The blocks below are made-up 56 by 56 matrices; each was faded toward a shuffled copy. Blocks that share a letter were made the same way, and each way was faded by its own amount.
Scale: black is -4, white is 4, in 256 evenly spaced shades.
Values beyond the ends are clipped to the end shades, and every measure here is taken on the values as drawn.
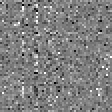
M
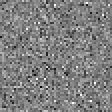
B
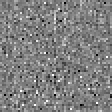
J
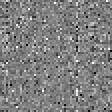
M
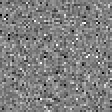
J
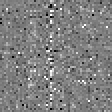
M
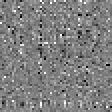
M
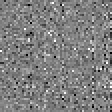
M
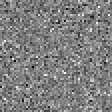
B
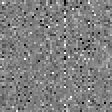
M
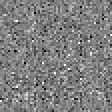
J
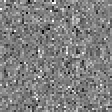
B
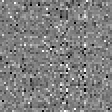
M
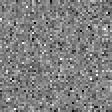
J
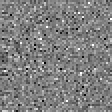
J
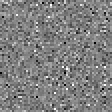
J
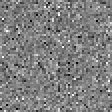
B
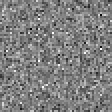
B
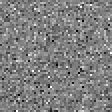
B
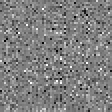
M
